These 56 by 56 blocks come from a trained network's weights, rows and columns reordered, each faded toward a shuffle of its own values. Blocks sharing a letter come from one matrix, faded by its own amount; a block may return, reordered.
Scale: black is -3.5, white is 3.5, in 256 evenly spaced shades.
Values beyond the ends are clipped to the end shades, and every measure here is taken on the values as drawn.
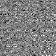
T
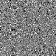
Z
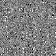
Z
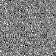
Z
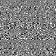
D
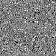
Z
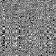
T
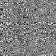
T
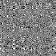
T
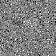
Z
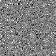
Z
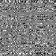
D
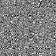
T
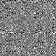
T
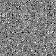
Z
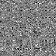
T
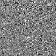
Z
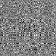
T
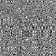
T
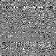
D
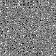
Z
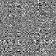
T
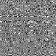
D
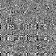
T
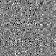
T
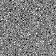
Z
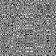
D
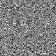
Z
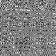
D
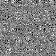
Z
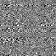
T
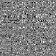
T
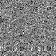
Z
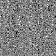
Z
